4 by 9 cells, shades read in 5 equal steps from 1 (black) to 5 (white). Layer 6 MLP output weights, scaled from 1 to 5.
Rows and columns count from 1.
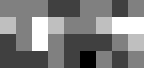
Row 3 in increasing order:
2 2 2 2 3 3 3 4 5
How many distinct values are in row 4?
3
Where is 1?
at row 4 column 6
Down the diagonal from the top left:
3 3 5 3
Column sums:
11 11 15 12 9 9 12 12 15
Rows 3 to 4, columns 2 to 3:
3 5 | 2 2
